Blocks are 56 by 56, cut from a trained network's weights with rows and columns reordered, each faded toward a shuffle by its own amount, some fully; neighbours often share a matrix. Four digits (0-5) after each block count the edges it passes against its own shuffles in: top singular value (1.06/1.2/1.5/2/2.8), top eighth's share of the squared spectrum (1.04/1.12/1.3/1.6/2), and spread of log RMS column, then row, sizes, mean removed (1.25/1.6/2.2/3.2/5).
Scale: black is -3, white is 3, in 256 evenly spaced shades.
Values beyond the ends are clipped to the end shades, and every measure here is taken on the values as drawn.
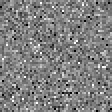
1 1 0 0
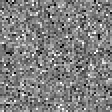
1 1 0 0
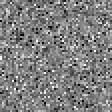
0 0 0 0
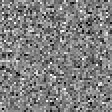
2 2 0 0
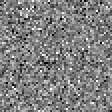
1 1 0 0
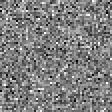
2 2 0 1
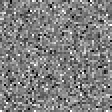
0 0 0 0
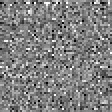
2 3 1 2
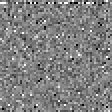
2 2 0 1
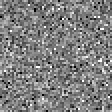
1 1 0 0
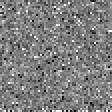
1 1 0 0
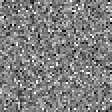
0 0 0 0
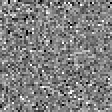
1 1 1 0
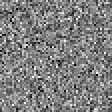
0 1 0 0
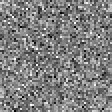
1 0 0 0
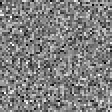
2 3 0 1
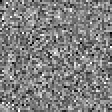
1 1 0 0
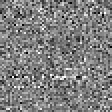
3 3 0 2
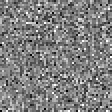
2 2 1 1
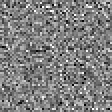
3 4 1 2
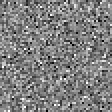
1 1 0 0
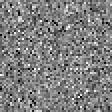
2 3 1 1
